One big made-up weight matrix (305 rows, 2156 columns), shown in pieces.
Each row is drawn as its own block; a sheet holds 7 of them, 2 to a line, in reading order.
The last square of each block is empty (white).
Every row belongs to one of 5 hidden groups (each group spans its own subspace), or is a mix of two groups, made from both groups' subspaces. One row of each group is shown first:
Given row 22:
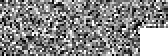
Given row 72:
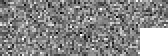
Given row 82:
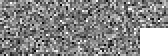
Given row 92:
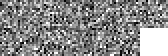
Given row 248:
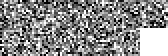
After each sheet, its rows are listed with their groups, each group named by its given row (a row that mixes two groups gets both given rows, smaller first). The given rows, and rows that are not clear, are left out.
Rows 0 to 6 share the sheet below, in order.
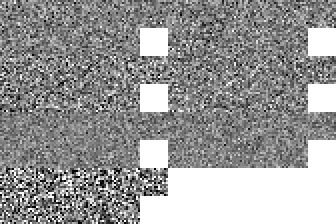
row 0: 92
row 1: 248
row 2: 82
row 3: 82
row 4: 82
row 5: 72
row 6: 72
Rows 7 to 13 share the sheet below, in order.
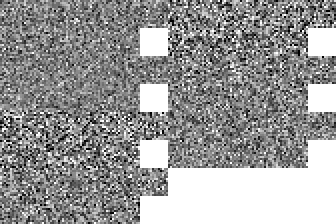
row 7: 22
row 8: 22
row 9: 82
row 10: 72
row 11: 82
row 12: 72
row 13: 82
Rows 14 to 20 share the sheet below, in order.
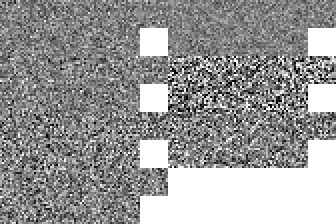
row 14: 92
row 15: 248
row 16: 72
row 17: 82
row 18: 82 and 92
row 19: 82
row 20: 82 and 248
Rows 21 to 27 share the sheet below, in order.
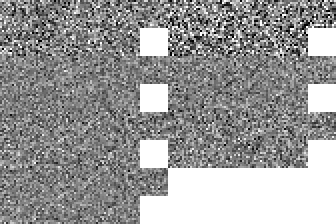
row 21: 248
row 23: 72
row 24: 82
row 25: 82
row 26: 72
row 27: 82
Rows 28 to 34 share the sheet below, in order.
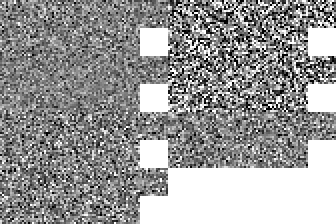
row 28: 92
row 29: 248
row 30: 82
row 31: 82
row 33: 72
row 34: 92
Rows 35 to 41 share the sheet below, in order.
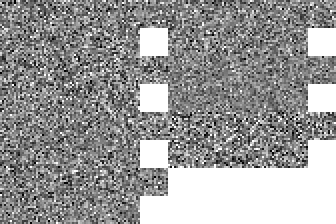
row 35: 92
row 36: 248
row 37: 72
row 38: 72
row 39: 82
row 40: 82
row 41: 72
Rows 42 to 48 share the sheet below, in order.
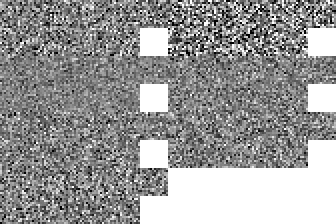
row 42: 92
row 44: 72
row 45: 72 and 92
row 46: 92
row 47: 72
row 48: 22
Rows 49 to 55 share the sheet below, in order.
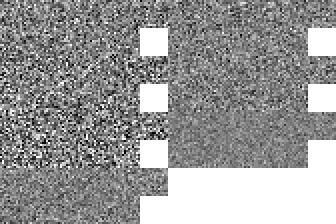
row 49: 22
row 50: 72
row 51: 82
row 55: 82
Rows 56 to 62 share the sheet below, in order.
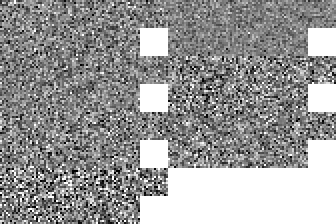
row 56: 72 and 92
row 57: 72
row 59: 248
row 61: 82 and 248
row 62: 72
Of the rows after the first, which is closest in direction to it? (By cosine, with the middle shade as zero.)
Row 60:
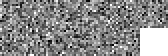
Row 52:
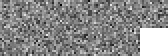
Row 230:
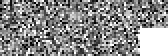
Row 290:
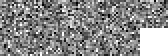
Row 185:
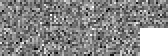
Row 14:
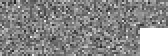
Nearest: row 52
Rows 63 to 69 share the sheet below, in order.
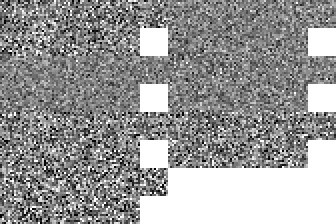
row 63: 248
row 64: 82
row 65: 22 and 72
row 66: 92
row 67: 92
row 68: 92
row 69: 248
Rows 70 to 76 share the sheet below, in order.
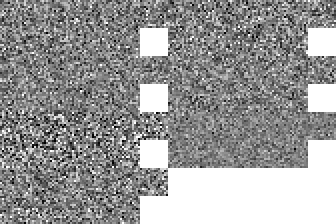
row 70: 22
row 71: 72
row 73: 248
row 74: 22
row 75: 92
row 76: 248
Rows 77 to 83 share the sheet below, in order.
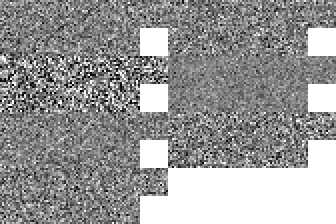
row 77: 82
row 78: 92
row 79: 72
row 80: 248
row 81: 82
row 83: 22
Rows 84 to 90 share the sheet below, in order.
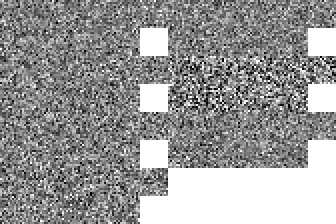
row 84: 22
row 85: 248
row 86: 72
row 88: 248
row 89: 248
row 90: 72
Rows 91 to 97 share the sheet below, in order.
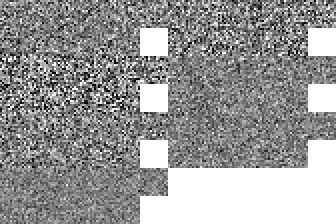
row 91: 82
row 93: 92
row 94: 72 and 248
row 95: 92
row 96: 92
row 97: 248
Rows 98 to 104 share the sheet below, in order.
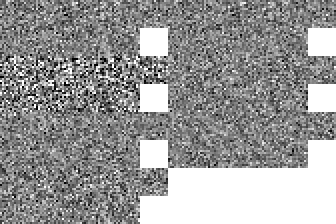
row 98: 72
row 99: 72
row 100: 72
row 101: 72 and 82
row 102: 92
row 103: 248
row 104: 72
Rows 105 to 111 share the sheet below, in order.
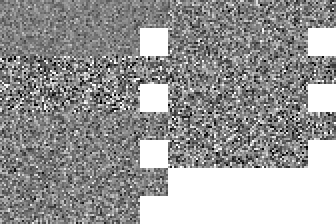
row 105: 22
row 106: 22 and 248
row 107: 92
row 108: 22
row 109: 22
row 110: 82
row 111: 72 and 92
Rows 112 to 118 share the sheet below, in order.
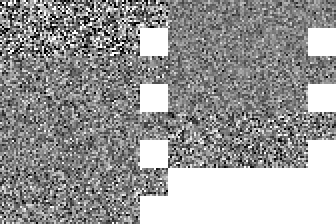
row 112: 92
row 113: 72
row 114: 82
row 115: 82
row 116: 72
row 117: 72
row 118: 22
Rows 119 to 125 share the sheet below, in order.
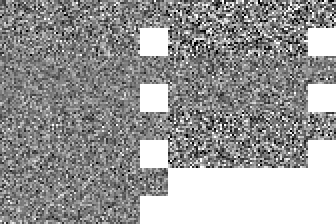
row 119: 72
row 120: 248
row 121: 248
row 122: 92
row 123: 72 and 92
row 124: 92
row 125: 82
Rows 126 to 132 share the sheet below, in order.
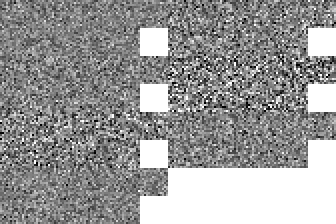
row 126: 82 and 92
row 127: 22
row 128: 248
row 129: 82
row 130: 72
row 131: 22
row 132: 248
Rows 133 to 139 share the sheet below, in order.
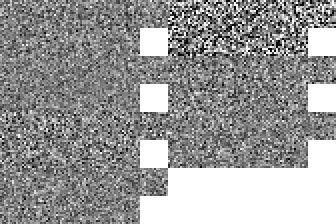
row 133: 22 and 82
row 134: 82
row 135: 82
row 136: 22
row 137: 92
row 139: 248
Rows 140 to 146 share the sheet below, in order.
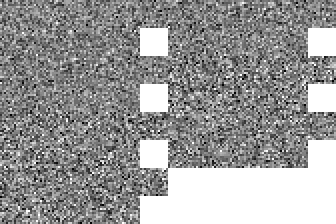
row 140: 22
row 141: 72
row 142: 72
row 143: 22
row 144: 82
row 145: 92 and 248
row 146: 248
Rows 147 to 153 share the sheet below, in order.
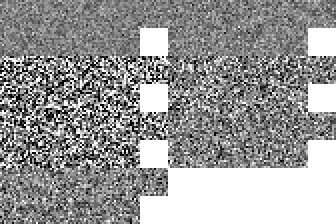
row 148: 72
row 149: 82
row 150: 248
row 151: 248
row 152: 22 and 92
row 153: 22
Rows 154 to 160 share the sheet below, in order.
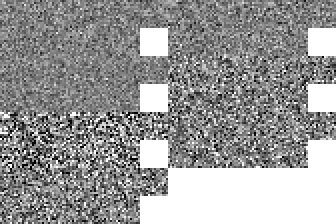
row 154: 72
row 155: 72
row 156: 22
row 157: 22
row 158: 72 and 248
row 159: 82 and 248
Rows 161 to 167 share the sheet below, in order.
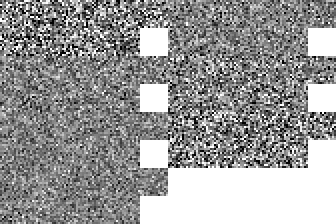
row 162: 92
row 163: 248
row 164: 92
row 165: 72
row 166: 248
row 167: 248
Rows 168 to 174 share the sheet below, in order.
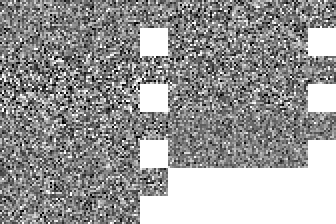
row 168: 92
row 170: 22
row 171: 92
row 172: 22 and 72
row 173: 22
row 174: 72 and 92
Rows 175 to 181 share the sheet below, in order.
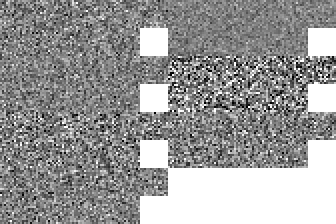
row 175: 72 and 248
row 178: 82
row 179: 72
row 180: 22
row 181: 72
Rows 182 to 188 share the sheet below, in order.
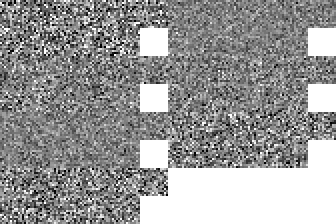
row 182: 92
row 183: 82
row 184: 248
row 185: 92
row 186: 248
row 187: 22 and 248
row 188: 248
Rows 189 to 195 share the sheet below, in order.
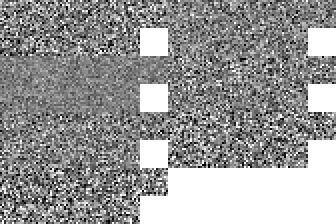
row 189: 82
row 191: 248
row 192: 72
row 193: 82 and 248
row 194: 72
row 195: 22
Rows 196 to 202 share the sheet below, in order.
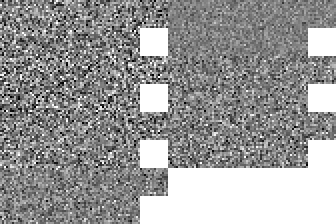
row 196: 22
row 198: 82
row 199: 22
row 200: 82
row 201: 22
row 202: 22
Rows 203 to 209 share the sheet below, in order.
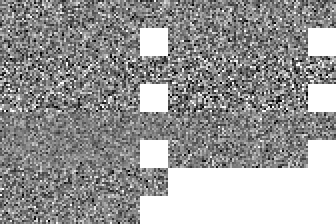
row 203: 72
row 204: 22
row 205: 82
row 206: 82
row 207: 248
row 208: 92
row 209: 72
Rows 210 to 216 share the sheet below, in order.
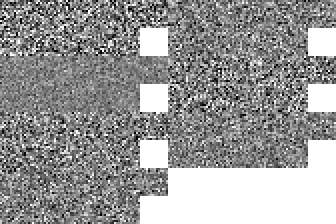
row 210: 82
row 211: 72
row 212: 72
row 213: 92
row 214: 22
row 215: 72
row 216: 92
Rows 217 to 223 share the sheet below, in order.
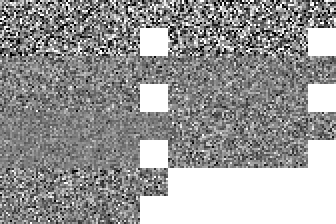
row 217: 82
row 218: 92 and 248
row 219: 22
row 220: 82
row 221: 92
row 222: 248
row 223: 72
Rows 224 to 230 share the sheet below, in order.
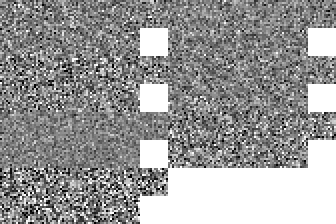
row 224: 72 and 92
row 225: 22
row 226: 72
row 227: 248
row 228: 72
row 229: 22
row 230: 82
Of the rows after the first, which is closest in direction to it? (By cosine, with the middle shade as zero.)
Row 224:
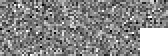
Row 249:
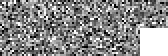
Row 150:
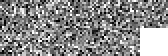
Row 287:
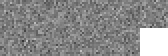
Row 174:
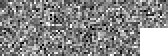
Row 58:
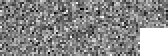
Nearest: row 174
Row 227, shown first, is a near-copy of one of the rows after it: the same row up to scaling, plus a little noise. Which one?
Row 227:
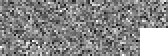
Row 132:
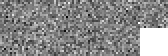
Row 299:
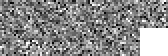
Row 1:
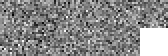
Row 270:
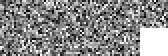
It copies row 299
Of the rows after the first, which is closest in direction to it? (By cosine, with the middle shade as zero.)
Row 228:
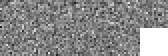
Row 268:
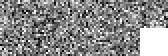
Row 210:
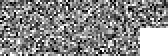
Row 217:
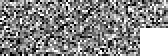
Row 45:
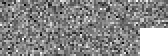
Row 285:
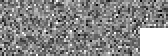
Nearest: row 45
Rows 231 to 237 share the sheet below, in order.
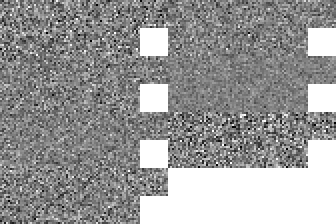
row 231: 22
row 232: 72
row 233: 92
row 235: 82
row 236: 72
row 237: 82
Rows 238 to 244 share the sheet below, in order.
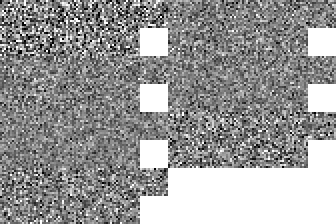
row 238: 22
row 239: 248
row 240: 248
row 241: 248
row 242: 72
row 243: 92
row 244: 72
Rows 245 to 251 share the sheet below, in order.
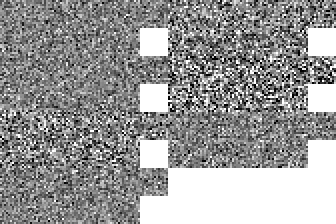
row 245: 22
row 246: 22
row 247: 82
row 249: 92
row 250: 92
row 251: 72
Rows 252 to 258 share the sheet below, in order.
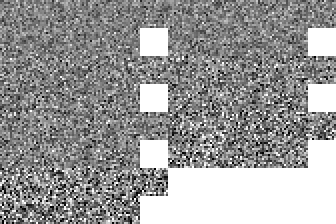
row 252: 22
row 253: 248
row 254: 82
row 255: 92
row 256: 92
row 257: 248
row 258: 22
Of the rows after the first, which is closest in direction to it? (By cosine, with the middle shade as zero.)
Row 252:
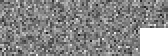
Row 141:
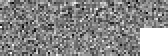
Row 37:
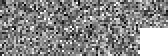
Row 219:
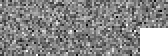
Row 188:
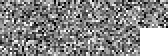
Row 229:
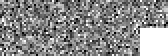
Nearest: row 219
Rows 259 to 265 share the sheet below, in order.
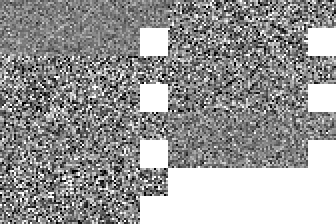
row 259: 82
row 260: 72 and 248
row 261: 248
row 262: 82
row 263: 248
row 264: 82
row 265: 72
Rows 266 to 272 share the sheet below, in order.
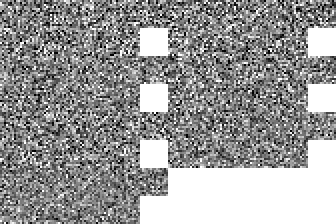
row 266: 92
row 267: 82
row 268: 248
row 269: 72
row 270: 248
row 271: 92
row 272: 82
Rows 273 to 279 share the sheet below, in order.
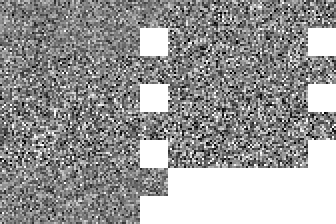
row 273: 248
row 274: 92
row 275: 248
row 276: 248
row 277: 248
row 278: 248
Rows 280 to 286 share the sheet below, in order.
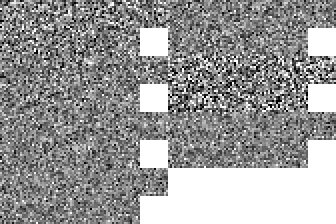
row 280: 72
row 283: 82
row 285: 22
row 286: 22
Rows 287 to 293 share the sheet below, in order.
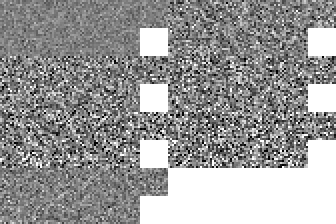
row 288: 92 and 248
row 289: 82 and 92
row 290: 72
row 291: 248
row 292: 92
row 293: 82
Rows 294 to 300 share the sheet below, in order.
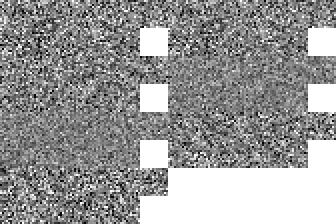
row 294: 248
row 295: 248
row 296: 72
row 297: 72
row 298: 82
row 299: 248
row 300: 72
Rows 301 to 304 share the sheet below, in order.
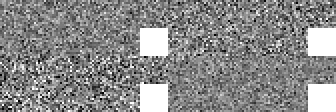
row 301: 248
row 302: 82
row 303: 248
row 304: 92
